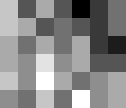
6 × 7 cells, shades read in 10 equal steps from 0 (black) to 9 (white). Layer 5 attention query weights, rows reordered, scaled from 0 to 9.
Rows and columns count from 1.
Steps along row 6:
down up down up down up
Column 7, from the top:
4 4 1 3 6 6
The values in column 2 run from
3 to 6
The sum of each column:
38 27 39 26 28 19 24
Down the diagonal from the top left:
7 6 6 5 4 5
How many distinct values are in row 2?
5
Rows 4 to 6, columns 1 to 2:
6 5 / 7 5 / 5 4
